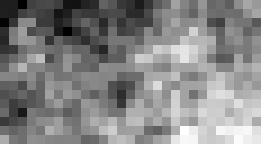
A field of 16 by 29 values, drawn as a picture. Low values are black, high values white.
Average level on the scale: 50%. Histogram: bell-shaped. Mirror symmetry: none. Odd rows or columns: none. Slope: up to the bottom right. Grain: blotchy. Ninth with the highest average: bottom right. Ninth with the lowest average: top left.
